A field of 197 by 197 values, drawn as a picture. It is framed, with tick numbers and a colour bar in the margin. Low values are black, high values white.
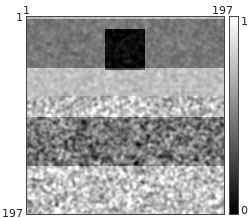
The top part is calmer, up to a seam about 40% of the way down. On average the colour sits 60% of the way up the scale. An odd patch, lower than its surroundings, sits in the top middle. The ninth with the lowest average is the top middle. Horizontal stripes repeat 2 times down the table.
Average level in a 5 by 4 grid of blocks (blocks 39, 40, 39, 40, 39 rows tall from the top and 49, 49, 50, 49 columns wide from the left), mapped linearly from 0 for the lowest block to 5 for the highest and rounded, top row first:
1 0 0 1 | 4 3 3 4 | 3 3 3 3 | 2 2 2 2 | 5 5 5 5
